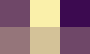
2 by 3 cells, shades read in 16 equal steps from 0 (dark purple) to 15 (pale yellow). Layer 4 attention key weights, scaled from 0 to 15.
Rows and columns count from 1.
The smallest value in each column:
4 12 0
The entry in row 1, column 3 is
0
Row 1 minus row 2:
-3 3 -4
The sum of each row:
19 23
